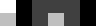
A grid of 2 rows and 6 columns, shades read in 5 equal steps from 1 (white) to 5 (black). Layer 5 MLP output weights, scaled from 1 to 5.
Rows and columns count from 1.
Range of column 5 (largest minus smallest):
0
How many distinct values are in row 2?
3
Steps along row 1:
up down same same up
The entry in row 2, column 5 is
4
